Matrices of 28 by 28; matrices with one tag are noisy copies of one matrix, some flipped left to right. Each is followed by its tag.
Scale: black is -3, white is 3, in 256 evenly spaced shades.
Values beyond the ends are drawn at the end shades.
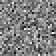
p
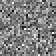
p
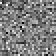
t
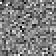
t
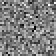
t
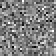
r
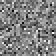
p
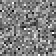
p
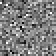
t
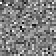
t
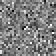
p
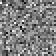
t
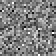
p
